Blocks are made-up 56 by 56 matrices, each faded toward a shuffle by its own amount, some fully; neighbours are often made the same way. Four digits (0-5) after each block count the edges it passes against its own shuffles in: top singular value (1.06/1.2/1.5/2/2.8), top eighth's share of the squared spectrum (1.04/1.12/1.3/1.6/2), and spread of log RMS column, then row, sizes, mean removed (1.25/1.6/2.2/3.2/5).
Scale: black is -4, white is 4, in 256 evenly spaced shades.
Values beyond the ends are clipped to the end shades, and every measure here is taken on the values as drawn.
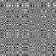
5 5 3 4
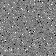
0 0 0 0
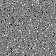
0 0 0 0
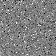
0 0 0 0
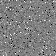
0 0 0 0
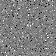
1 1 0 1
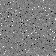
0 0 0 0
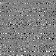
2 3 1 3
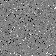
0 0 0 0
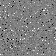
1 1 0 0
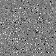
1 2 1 2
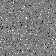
1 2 0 1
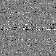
2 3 1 3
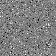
2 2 0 0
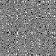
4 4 2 2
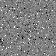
2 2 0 0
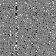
3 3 2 0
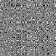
4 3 2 2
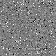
2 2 0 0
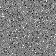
2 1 0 0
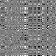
5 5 3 3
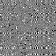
4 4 2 2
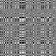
5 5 4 4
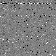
3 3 0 1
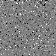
2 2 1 1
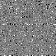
3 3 1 2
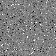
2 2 0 0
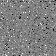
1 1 0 0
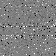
3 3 0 1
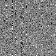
2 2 3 0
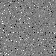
1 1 0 0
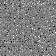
0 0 0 1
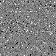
1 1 0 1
